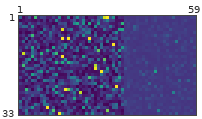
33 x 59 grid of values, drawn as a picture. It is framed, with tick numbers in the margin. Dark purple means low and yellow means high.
A vertical seam about 60% of the way across splits the table, and the right part is calmer. The grain is fine, like static. The halves do not mirror each other. The values are skewed, with a long tail toward high values. There are no regular stripes. No overall slope runs across the table.
